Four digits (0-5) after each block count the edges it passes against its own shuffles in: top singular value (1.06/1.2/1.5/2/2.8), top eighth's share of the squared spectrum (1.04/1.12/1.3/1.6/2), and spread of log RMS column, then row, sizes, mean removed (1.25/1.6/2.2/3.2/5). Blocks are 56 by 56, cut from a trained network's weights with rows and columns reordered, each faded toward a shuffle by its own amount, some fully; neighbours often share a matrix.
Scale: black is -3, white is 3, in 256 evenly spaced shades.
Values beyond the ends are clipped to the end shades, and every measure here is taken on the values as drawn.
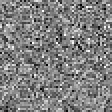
2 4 2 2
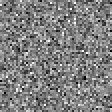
0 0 0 0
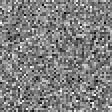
0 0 0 0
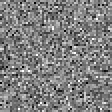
0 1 0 0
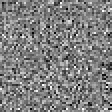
2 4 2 2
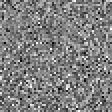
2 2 1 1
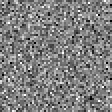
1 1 0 0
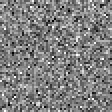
1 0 0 0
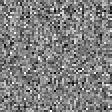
3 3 1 1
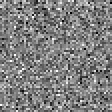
1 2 0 1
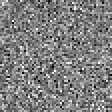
1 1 0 0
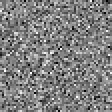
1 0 0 0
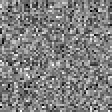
3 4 2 2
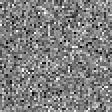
1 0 0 0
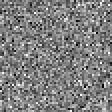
2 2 0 1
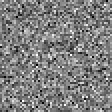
1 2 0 0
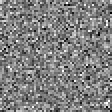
1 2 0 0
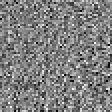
3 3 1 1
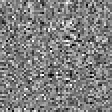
3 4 2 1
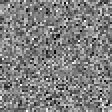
2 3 1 1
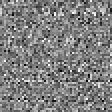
3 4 2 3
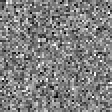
1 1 0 0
